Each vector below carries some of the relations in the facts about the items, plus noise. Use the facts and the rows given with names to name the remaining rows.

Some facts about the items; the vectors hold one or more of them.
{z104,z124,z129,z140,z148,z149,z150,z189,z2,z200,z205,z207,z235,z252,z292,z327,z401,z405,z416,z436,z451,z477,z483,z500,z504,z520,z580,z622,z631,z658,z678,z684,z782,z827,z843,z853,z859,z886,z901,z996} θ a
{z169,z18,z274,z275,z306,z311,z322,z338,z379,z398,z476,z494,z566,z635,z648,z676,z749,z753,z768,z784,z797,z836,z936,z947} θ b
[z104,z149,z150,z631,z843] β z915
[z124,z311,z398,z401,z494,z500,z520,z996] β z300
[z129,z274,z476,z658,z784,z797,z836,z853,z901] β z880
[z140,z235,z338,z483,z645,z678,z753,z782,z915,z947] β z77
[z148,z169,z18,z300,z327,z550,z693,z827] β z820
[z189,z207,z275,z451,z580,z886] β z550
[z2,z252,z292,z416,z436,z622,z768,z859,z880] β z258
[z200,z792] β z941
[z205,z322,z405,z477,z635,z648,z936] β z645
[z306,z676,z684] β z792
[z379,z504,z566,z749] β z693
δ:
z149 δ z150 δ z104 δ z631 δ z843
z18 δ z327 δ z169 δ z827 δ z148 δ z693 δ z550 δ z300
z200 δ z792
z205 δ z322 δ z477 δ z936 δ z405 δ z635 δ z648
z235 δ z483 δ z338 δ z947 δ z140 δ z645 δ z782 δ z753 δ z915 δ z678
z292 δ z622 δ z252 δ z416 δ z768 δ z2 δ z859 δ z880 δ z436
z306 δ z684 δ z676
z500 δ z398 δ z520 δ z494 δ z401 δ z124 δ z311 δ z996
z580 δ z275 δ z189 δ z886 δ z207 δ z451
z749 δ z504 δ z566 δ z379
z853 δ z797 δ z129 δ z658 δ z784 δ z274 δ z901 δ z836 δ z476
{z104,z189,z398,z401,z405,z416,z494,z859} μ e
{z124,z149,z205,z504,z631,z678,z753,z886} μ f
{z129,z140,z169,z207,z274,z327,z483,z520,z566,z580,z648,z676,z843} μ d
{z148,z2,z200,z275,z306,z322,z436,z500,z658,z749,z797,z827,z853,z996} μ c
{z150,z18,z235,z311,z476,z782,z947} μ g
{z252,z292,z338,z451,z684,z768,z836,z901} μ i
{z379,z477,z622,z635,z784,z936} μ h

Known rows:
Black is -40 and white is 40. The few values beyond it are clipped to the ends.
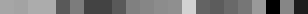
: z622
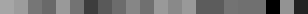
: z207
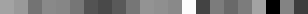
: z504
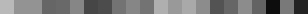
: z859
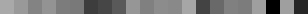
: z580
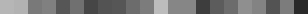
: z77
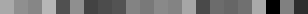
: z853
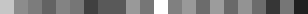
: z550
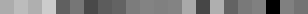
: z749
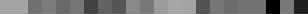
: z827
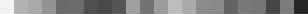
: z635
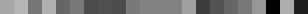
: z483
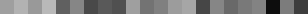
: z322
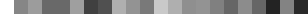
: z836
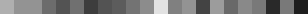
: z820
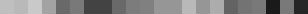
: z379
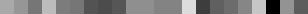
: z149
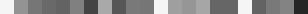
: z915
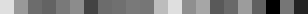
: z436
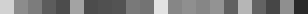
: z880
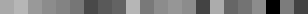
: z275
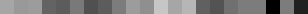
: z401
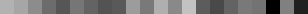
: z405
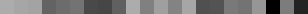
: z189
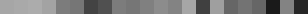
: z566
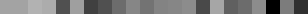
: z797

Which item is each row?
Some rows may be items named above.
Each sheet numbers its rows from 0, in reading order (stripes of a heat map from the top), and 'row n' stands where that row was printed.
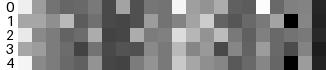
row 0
z915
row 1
z477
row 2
z476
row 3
z941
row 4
z901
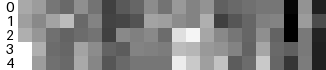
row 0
z207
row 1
z292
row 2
z996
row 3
z753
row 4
z678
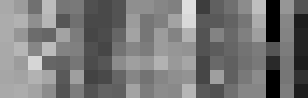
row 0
z149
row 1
z477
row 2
z886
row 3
z947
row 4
z494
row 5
z797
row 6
z104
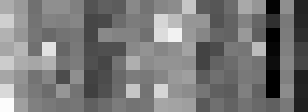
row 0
z631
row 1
z782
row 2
z996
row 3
z235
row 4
z338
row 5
z658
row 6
z451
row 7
z648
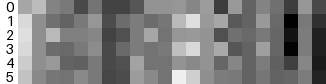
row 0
z792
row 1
z436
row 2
z768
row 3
z436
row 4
z274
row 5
z311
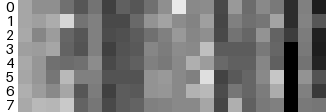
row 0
z820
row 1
z18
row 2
z258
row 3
z416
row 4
z2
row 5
z149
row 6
z500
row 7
z749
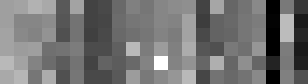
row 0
z797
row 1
z129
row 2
z129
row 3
z189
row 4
z693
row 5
z200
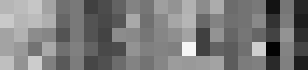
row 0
z379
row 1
z936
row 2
z676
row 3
z205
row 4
z784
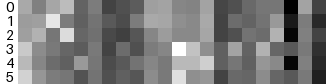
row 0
z292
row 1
z398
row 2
z235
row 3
z300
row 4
z124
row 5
z645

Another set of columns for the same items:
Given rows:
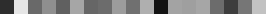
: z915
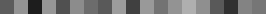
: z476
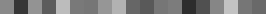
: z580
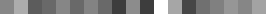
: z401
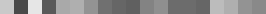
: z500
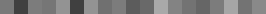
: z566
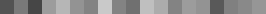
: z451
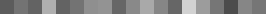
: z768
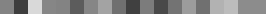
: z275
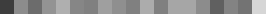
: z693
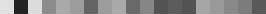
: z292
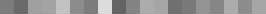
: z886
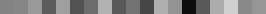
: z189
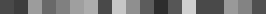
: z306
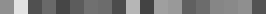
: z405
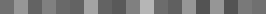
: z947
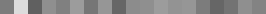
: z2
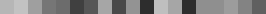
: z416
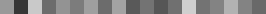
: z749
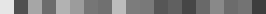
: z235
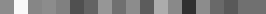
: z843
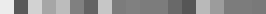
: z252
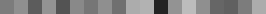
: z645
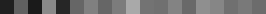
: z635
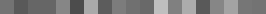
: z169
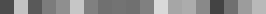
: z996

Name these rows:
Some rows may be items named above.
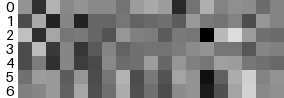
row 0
z792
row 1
z648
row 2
z622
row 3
z274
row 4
z784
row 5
z189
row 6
z189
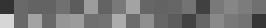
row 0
z676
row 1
z235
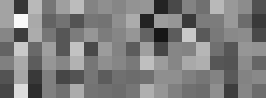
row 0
z205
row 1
z104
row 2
z322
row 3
z678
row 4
z901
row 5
z274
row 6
z782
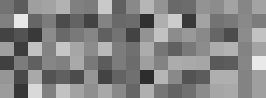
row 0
z886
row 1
z859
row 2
z311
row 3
z504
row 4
z300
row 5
z398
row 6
z504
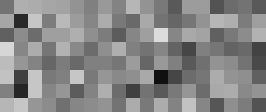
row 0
z631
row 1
z504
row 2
z124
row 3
z150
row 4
z129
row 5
z205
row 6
z275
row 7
z658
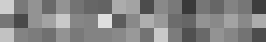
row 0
z483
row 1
z886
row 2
z129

